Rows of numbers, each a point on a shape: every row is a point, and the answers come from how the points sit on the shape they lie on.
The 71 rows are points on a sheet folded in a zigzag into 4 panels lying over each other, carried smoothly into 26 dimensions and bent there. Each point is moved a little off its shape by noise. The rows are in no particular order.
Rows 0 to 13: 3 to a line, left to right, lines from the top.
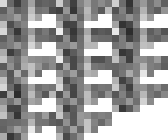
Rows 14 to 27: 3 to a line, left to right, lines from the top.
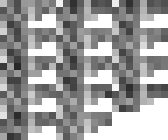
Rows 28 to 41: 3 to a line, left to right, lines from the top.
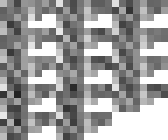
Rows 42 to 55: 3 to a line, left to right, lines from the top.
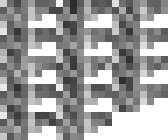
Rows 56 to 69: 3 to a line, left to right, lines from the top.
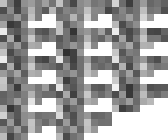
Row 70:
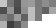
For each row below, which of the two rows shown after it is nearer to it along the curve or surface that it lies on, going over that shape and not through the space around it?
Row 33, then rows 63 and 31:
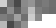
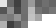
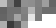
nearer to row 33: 31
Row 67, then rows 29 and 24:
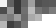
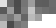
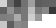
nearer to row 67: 29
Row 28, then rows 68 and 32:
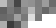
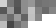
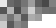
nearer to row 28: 68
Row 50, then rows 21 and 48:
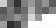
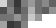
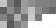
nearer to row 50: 21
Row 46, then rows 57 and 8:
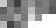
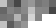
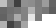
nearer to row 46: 8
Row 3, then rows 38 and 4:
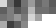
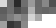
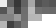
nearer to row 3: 4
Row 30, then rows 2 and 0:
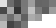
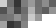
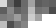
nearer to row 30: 2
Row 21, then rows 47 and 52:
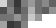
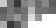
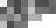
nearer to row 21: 47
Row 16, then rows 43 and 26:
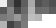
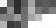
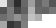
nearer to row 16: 43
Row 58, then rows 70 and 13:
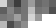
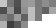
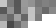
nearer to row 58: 13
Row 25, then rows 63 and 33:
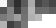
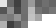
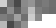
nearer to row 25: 63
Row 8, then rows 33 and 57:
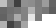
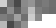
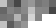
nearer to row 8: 33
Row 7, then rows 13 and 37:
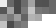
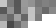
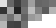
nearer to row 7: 13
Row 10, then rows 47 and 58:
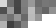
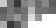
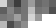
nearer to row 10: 47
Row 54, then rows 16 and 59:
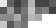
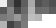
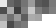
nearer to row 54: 59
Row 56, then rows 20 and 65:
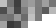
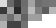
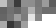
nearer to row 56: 20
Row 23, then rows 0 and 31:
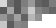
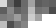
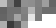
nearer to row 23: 0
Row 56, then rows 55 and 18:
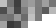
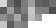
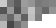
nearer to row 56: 18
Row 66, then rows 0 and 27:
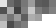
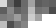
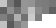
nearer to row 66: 0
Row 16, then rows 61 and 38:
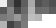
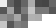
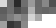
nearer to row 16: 38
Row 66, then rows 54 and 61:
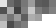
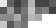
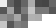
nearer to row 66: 61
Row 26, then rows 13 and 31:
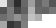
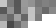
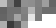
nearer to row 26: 31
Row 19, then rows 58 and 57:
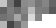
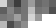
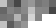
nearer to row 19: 58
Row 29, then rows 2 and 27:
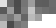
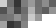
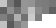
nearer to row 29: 27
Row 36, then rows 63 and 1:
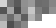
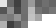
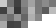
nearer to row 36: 63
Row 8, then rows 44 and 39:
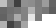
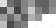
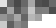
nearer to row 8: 44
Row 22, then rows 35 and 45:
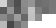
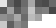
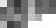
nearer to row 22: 35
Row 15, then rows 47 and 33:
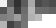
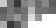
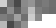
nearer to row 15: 47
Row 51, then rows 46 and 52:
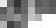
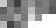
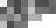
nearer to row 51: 46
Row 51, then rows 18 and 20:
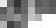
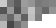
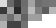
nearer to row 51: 20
